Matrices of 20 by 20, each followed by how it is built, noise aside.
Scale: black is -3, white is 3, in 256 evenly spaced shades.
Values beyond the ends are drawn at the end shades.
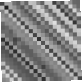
Toeplitz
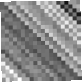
Toeplitz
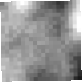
smooth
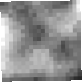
smooth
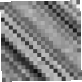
Toeplitz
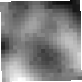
smooth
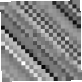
Toeplitz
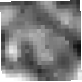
smooth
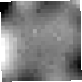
smooth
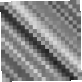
Toeplitz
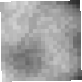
smooth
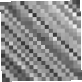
Toeplitz
